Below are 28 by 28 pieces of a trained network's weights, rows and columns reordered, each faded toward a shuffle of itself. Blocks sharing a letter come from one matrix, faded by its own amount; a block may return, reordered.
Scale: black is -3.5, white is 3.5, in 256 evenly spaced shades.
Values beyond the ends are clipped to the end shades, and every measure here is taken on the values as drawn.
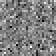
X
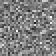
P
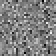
P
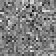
P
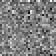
P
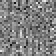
X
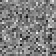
P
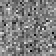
X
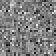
X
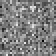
X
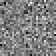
P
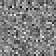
P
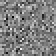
P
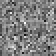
P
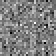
X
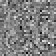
P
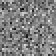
P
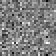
P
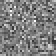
P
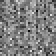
X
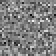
P
